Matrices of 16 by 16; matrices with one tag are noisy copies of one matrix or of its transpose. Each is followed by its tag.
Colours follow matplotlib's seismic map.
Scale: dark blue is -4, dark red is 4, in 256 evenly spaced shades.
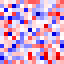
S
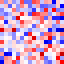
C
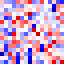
C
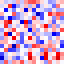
S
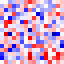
S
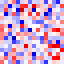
S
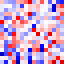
C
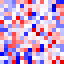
C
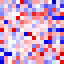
C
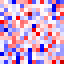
C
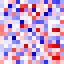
S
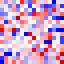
C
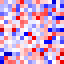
C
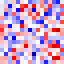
S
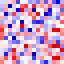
S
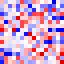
C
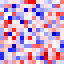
S
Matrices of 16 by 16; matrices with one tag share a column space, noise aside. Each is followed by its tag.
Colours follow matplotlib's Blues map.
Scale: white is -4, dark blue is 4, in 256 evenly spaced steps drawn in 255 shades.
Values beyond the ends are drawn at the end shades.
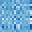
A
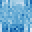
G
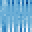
G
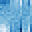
G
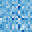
A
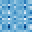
A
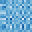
A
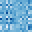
A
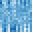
G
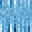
G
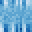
G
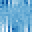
G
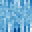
G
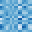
A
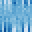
G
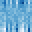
G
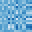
A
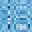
A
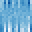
G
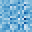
A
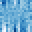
G
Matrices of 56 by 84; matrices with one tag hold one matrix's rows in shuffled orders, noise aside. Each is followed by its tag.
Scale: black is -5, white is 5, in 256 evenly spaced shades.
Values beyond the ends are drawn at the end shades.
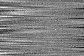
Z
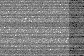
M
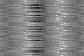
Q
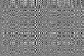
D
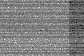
M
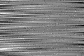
Z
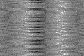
Q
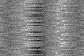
Q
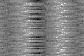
Q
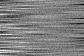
Z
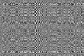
D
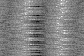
Q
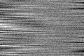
Z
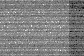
M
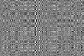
D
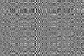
D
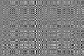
D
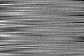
Z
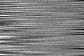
Z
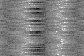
Q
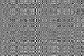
D
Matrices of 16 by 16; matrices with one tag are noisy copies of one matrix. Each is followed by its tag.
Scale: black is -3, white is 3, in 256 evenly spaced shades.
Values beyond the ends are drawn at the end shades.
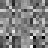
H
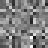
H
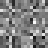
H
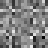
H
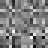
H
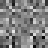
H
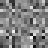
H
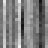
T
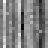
T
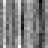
T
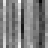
T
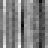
T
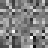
H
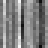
T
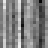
T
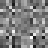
H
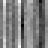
T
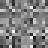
H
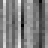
T
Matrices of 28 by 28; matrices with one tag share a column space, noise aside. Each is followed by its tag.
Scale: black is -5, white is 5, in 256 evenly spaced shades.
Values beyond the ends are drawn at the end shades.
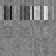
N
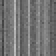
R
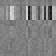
N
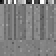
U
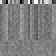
U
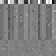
U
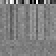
U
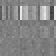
N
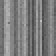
R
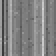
R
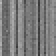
R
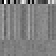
U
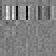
N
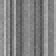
R
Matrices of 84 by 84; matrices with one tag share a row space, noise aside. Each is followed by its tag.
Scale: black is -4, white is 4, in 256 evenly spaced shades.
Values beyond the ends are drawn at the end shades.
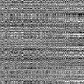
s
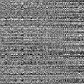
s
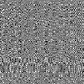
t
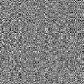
t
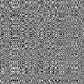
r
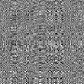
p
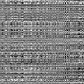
s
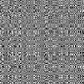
t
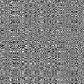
r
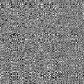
r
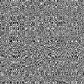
r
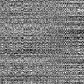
s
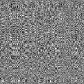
r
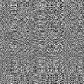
p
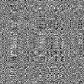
p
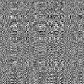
p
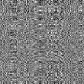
p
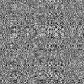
p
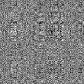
p
